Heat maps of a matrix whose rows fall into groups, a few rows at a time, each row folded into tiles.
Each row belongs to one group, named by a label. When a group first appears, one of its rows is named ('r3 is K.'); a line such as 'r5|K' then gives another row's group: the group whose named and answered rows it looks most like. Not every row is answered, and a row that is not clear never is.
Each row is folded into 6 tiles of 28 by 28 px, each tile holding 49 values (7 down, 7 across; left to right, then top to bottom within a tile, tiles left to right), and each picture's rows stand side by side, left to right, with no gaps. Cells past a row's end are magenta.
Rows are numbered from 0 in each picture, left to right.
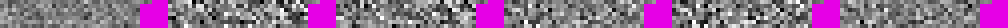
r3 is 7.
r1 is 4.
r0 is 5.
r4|7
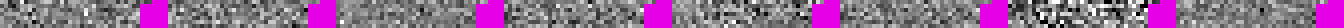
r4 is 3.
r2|3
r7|3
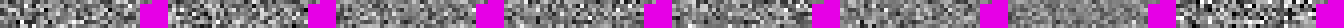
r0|7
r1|5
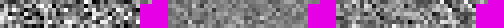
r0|5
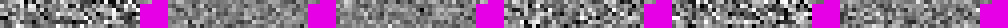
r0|4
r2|3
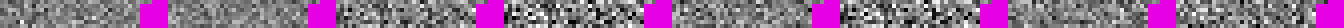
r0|7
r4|5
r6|4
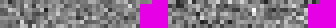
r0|7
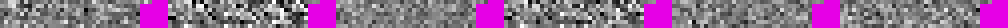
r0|3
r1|4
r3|4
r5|5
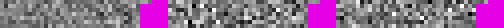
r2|4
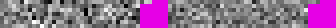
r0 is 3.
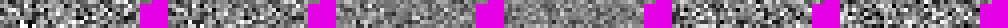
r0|7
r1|7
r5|5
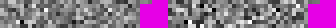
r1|7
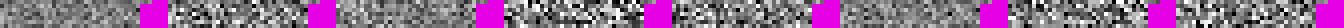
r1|5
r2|3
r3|4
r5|5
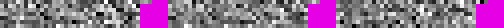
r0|4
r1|4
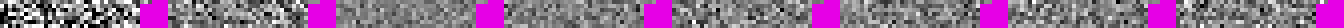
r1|4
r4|7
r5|3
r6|3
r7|3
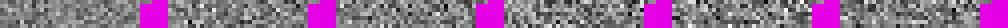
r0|7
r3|3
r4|4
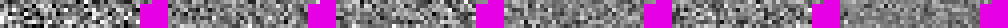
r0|5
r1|3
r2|4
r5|3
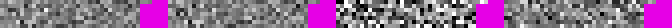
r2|3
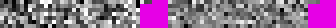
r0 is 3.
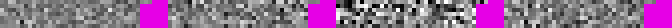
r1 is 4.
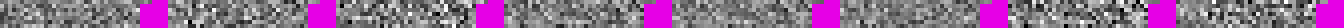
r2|4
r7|3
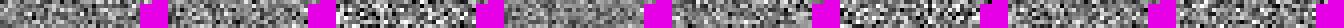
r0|3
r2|5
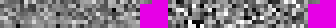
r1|7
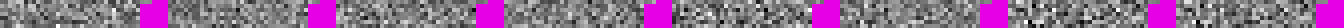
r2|5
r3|3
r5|7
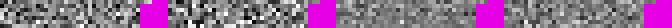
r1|7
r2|3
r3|7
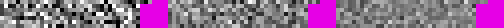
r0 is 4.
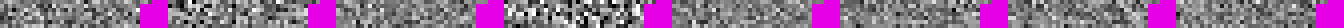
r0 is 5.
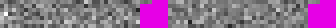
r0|5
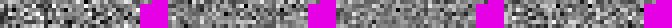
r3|5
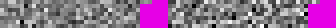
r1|3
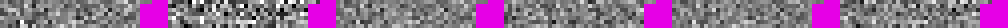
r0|7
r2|7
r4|7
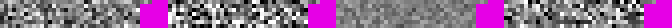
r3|4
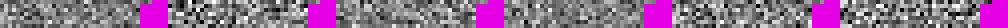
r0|5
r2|4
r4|5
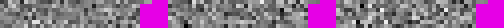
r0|3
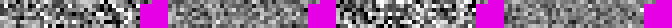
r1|5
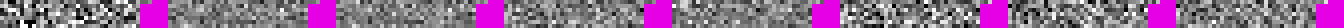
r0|7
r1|4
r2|4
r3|5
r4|3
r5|5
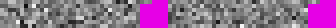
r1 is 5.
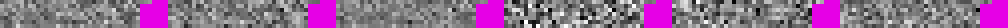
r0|4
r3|7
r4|3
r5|5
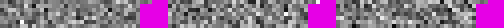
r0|7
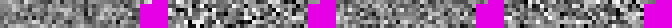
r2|5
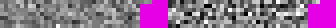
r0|4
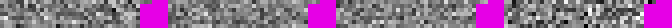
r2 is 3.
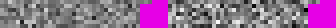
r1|5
